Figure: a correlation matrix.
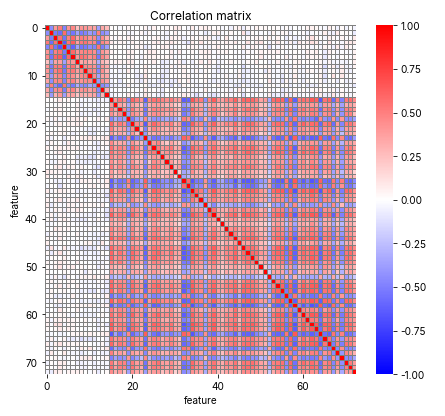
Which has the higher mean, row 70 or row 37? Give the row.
70
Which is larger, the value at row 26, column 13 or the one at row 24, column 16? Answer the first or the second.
the second
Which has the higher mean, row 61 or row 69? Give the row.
61
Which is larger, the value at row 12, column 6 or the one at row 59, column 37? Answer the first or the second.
the second
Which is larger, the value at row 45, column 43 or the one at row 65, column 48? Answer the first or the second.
the second
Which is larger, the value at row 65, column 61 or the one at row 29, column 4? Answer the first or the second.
the first
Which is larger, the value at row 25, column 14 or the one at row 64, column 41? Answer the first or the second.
the first
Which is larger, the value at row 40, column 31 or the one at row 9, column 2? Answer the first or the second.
the second
